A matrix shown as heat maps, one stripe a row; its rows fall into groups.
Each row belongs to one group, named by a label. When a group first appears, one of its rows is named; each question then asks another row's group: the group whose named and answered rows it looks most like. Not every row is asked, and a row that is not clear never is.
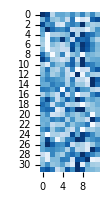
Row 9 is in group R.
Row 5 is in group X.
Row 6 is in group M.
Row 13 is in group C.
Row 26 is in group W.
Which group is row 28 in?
M
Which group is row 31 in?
R
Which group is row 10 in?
M
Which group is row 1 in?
C
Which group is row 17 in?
R
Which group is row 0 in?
R
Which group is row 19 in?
R
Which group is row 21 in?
C
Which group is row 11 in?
C
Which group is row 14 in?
C
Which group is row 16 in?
C
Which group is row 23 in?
W
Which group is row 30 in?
W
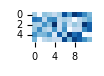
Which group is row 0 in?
M
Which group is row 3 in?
C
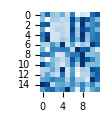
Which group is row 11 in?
C
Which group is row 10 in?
R
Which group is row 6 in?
C
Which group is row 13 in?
C
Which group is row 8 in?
R
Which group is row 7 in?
X
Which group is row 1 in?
M
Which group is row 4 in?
R
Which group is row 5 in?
R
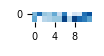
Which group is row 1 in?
M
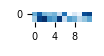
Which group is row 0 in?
C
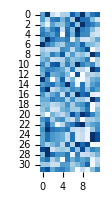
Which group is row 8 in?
C
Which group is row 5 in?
W
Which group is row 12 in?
W
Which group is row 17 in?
C
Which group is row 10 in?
X
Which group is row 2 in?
M
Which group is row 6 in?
R
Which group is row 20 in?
M
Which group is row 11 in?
C
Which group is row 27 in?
R
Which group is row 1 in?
X
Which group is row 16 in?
X
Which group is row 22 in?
R
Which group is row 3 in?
X
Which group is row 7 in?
X
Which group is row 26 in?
X
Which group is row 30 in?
X
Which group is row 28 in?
W
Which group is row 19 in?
X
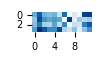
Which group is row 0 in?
C
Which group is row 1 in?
W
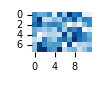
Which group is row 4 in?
M
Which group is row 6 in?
W
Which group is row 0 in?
X
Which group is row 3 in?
X
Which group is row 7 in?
W
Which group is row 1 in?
R
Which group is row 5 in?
M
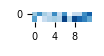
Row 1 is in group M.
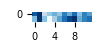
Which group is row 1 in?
R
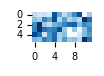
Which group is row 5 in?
C
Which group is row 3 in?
W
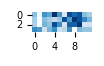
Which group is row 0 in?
X
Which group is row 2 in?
X
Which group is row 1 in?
M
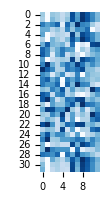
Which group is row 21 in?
C
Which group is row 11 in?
R
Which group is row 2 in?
X
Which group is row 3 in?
X
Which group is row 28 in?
X
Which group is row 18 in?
M
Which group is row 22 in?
R
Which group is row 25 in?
R
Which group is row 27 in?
W
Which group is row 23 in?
C
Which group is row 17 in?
R
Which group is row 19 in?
W
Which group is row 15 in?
C
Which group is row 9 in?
M
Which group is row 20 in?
C
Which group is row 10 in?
R
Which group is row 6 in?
C
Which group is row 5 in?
M
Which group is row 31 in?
M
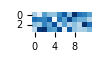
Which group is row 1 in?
X
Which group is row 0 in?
M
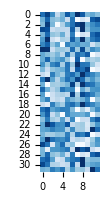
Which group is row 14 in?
M
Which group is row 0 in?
R
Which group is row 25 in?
W
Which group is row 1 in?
C
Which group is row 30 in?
R
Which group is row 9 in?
W
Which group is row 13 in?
R
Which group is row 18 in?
M
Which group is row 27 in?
X
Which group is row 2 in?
R
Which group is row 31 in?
C
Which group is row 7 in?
R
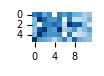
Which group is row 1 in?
W
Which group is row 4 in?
W
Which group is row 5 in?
R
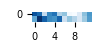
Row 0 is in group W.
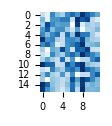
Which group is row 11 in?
M
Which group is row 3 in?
W
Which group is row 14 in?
R
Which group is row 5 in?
R
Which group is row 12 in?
C
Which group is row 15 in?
R
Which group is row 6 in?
R
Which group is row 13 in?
M
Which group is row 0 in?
M
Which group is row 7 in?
X
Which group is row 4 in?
X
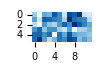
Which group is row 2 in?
M
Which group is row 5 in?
R
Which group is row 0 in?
X
